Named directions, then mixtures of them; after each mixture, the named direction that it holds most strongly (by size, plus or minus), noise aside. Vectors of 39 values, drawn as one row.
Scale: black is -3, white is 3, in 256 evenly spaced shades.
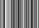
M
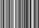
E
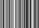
E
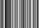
M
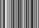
M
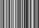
E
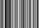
M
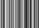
E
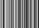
E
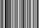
M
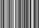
E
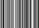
E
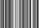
M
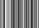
M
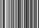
M
